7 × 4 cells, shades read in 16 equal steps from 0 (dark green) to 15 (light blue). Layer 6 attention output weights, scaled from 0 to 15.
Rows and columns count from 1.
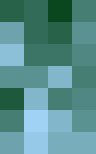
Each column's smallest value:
2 4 0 6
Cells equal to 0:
1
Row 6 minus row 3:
-7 10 7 1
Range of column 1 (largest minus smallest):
11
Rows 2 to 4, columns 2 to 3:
4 3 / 5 5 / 8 12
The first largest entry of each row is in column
4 1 1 3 2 2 2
